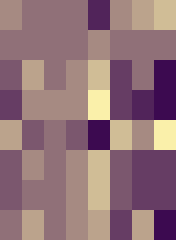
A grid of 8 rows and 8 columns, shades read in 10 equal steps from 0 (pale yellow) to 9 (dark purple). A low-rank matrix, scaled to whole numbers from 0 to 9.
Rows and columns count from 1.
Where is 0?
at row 4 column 5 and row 5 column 8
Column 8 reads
2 5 9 9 0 7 7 9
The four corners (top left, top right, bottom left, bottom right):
4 2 5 9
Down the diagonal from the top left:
4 5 5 4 9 6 7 9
